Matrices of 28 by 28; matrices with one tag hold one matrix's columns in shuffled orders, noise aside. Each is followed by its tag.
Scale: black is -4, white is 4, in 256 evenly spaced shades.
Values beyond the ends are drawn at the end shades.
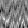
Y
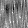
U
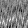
Y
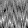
Y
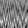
Y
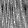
U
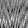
Y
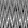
Y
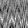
Y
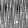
U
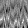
Y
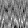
Y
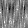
U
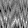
Y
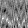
Y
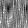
U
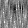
U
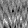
Y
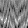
Y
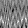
Y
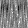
U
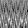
Y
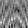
Y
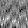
Y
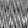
Y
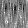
U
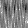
U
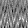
Y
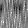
U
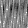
U
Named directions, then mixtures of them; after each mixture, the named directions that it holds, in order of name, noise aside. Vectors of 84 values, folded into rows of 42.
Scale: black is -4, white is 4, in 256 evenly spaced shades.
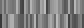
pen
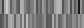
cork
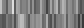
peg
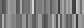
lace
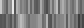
peg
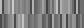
cork, lace, peg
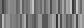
lace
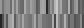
cork, peg, pen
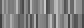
pen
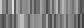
peg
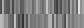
cork, peg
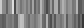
peg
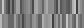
cork, lace, peg
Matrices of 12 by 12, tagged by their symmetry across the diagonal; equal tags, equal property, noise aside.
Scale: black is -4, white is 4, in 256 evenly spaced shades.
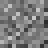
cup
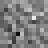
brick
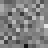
brick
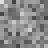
cup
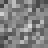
cup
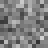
brick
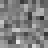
brick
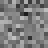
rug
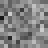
rug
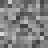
rug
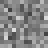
rug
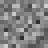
cup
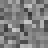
brick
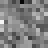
brick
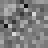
cup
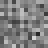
brick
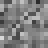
brick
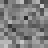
rug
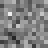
rug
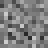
rug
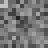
cup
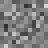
cup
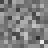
cup
